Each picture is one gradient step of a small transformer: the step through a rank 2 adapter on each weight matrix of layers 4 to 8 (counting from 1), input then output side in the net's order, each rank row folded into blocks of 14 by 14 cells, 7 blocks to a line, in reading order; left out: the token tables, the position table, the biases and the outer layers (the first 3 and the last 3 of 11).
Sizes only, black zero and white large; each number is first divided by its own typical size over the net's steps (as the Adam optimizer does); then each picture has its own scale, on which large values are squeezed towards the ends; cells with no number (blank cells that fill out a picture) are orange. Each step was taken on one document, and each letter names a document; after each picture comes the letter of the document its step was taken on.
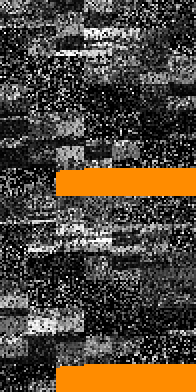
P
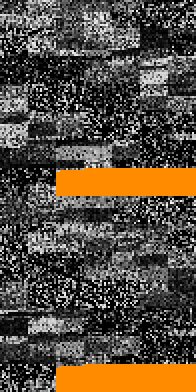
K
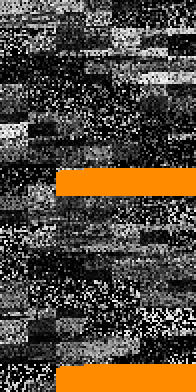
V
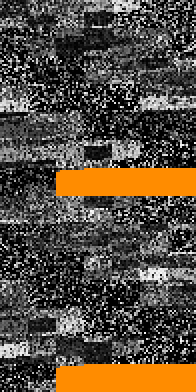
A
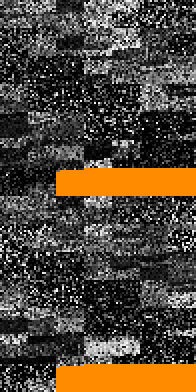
P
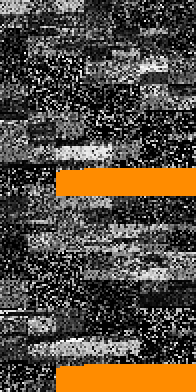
V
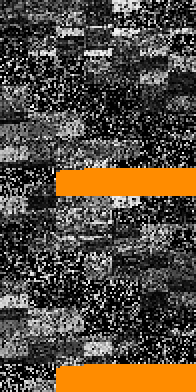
A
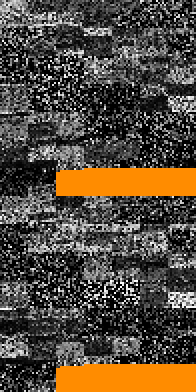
P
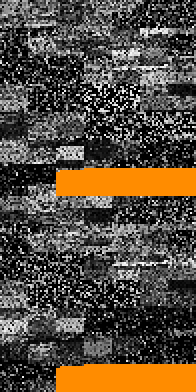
V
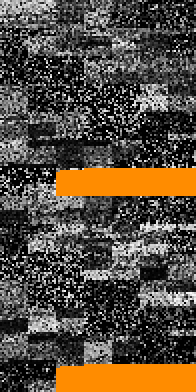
K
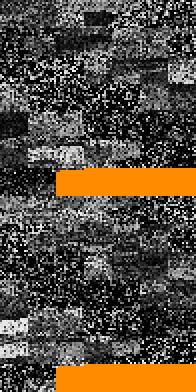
A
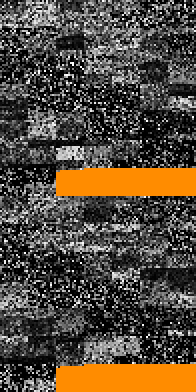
P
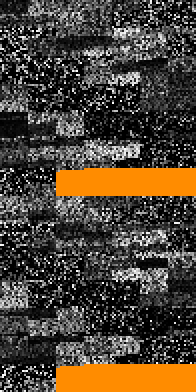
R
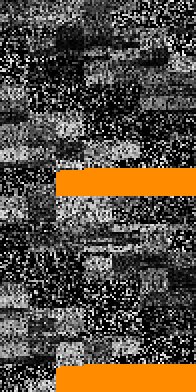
A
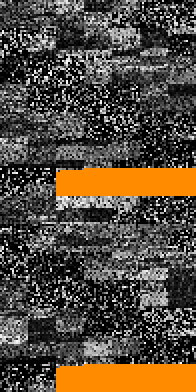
V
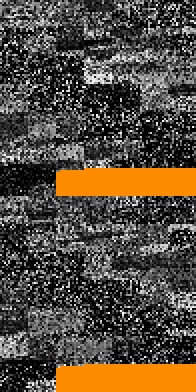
P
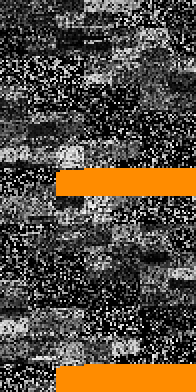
A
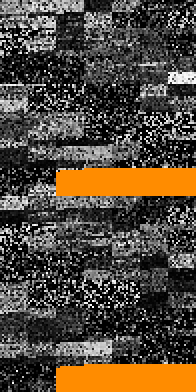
K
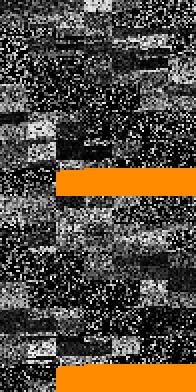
R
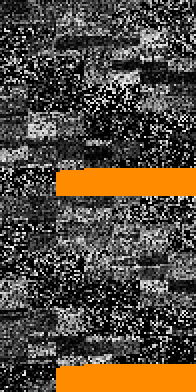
R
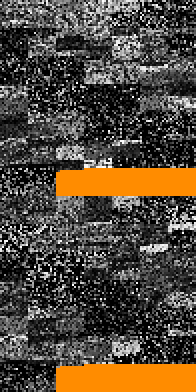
P
